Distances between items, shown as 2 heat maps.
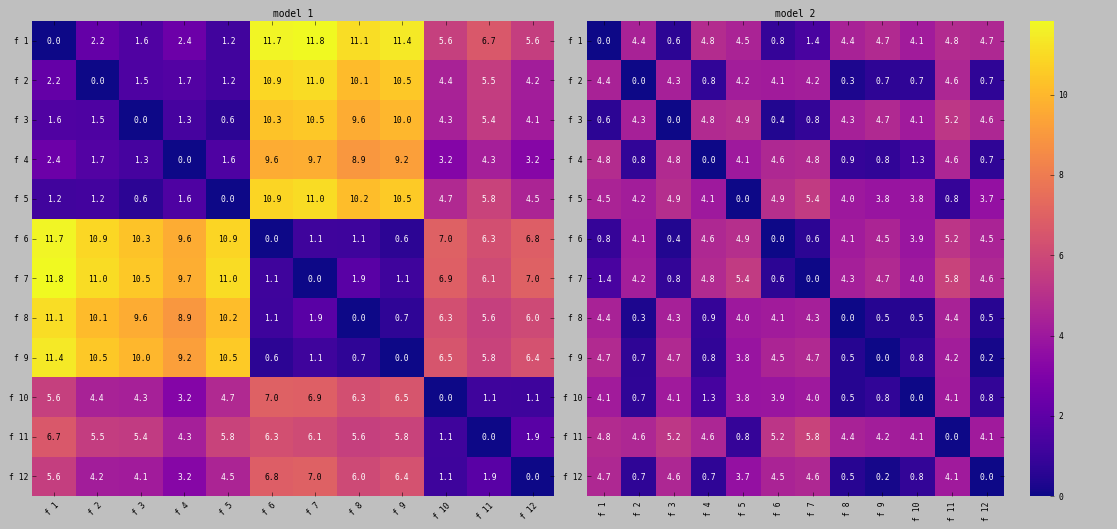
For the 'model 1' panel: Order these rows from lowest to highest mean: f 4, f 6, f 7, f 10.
f 10, f 4, f 6, f 7
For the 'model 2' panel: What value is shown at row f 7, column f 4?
4.8
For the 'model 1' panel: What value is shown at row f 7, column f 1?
11.8
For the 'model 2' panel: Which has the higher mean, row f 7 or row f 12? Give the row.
f 7
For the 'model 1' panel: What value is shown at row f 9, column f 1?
11.4
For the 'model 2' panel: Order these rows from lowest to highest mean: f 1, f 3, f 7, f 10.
f 10, f 3, f 1, f 7
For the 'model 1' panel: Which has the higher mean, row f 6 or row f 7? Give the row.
f 7
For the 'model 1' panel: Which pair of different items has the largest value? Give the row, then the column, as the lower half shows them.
f 7, f 1
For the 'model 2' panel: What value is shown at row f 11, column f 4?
4.6
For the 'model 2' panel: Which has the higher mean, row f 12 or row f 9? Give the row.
f 9
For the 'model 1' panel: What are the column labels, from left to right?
f 1, f 2, f 3, f 4, f 5, f 6, f 7, f 8, f 9, f 10, f 11, f 12
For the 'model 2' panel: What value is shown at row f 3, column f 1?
0.6
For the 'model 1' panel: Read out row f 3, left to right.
1.6 1.5 0.0 1.3 0.6 10.3 10.5 9.6 10.0 4.3 5.4 4.1
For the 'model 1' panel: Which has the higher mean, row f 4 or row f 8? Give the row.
f 8
